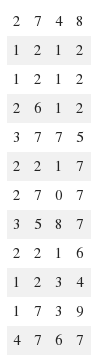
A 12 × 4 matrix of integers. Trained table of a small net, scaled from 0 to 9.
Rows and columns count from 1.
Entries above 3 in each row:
3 0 0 1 3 1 2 3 1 1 2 4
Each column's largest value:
4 7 8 9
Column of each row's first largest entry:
4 2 2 2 2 4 2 3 4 4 4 2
